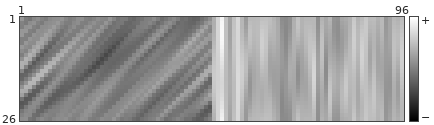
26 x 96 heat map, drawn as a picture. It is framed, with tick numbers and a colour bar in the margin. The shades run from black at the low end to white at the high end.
It is made of 1 by 2 panels. Panel 1,1: middling, slanting up to the right. Panel 1,2: high, streaked downward.
